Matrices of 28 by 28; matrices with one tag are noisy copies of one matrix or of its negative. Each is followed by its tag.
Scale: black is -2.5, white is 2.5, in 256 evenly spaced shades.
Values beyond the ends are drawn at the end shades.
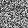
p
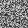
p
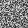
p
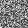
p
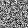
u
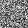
p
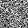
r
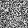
r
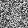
r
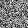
u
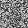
r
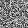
u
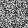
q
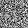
p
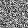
u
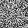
q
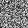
p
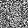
r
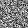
u
